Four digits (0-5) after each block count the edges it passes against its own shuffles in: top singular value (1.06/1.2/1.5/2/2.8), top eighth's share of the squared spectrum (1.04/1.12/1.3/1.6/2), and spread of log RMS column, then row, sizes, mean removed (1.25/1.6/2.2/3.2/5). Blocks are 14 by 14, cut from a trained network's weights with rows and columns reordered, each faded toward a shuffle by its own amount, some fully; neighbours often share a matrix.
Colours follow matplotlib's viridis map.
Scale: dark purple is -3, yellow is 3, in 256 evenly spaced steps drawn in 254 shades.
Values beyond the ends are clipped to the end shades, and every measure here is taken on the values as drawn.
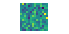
0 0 0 0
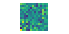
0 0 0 0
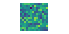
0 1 0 0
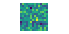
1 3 0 0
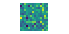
0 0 0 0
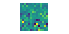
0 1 0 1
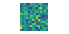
1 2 1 1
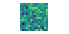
1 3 0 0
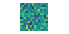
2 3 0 0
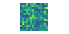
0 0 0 0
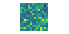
1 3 0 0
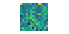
1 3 0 0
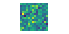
0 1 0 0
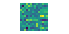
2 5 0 2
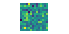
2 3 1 1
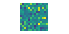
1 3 0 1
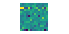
2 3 0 1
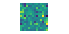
2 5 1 1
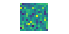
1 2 0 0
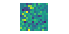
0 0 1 0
